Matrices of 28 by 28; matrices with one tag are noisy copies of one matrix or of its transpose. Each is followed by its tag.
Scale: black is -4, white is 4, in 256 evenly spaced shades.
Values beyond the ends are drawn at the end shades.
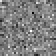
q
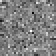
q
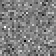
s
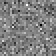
s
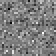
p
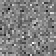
p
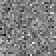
p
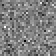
s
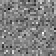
p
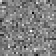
q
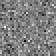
s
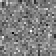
q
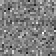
p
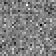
s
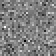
s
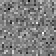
p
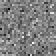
p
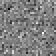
p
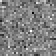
q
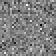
s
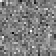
q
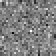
q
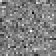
q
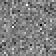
s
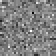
q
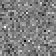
s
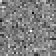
q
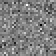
s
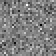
s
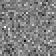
s
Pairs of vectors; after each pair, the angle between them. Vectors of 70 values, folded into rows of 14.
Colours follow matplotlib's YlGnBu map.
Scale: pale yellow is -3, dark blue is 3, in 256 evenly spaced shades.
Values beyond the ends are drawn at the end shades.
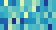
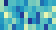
orthogonal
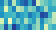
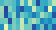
partly opposed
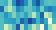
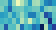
nearly opposite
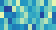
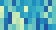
orthogonal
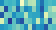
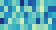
nearly opposite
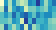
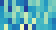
nearly opposite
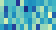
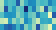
nearly parallel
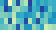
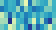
partly aligned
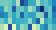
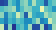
partly opposed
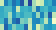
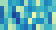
partly aligned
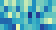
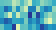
nearly parallel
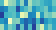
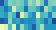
partly aligned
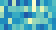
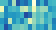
nearly parallel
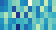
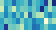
partly opposed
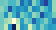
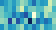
orthogonal
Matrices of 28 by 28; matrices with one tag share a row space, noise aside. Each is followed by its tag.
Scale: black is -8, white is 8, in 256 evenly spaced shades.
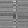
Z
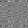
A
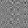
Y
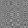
Y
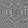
Y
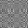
A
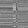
Z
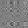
Y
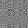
A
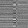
Z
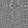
Y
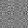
A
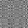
A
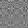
A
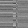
Z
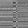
Z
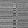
Z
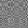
A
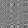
Y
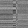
Z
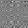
Y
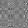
A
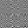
Y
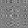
Y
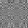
A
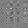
Y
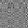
A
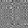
Y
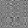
Y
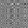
Y
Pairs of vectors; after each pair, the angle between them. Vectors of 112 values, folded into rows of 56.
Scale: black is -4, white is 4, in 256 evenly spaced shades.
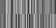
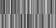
partly aligned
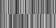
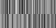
nearly opposite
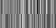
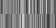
nearly parallel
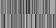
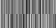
partly aligned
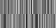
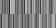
orthogonal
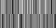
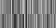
partly aligned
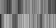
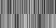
partly aligned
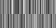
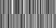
nearly parallel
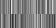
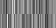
orthogonal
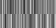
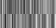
nearly parallel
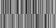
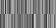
partly aligned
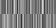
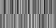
partly aligned
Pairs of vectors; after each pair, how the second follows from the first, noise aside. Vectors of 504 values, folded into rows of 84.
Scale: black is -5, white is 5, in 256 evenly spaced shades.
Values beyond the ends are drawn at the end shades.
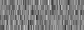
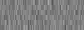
shrunk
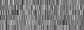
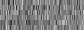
negated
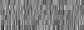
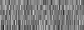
copied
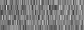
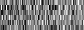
scaled up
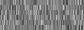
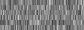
shuffled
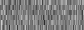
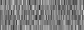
shuffled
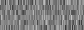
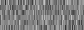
copied
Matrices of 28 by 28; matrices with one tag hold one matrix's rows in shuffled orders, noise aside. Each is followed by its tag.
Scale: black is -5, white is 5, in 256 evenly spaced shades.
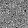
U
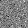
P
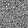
U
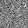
P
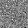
U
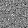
U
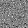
U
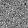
U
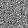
P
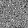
U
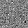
U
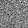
P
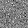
U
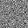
U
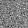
P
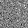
P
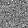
U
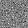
U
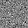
U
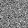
P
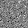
P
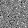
P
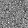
U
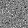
U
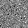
P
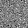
P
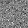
U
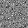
U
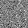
P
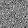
U
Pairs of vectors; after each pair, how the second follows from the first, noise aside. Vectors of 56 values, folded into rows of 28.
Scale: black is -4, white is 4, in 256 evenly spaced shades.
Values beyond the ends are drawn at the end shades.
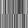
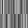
shuffled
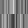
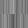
shrunk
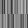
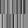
shuffled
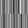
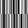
scaled up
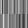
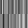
negated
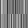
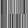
negated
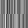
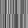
negated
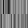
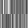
negated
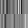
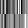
scaled up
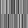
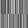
negated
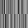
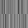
shrunk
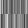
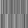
shrunk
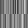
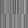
shrunk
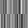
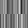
negated
